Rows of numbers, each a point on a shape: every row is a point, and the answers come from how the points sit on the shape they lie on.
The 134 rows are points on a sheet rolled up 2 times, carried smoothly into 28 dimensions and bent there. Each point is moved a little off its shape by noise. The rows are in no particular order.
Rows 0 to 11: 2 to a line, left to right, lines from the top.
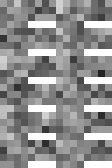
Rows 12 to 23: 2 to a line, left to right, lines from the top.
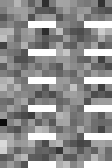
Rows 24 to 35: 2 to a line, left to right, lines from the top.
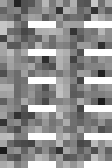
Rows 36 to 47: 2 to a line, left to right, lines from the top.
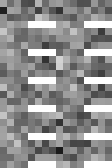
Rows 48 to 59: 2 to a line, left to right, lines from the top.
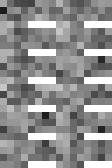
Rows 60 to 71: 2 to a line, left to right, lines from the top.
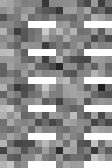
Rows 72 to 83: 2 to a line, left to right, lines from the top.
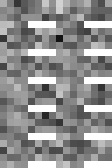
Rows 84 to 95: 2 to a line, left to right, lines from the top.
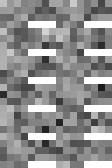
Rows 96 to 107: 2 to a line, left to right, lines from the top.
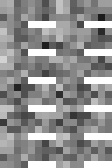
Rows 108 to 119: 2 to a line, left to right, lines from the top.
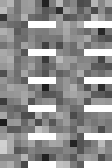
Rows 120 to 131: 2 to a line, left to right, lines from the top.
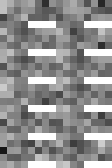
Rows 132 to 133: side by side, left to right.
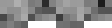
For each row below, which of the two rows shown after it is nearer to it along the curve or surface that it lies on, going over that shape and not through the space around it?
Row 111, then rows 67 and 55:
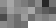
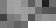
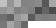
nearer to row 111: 55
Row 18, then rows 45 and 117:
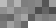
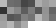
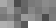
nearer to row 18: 117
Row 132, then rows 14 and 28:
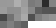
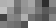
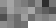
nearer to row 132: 14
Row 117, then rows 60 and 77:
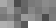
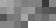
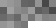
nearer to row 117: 60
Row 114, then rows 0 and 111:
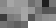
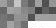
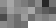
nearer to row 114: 0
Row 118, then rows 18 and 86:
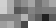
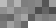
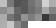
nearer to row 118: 86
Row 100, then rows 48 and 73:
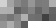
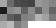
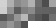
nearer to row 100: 73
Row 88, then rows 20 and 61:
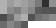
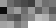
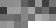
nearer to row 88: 61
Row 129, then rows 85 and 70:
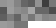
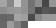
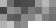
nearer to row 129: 85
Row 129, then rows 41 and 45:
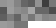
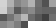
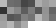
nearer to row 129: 41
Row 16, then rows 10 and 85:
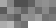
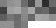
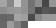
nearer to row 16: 10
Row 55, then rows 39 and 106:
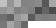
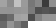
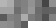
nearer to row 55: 106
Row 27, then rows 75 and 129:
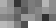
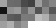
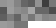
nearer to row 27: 75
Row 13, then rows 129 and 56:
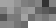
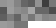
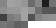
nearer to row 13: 129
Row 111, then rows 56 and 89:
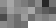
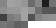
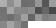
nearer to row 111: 89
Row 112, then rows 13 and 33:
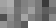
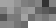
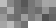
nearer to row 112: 13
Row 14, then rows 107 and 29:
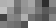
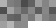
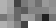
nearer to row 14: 29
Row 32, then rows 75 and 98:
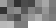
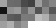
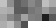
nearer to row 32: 75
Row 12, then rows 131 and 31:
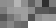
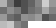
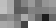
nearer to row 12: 31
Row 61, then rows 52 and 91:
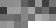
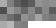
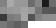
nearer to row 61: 52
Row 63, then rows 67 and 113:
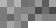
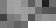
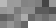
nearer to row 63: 113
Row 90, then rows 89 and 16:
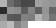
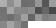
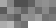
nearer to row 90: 16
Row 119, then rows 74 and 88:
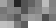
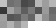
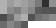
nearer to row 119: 74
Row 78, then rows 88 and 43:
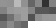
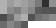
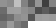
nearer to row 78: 43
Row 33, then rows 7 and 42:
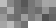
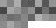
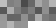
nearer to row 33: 42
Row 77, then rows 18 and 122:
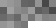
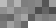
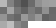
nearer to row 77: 18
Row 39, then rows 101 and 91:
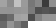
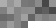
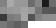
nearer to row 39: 91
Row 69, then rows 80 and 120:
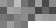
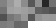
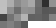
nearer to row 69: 80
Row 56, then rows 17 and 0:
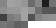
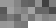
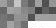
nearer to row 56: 0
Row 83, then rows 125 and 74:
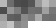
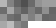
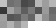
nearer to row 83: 74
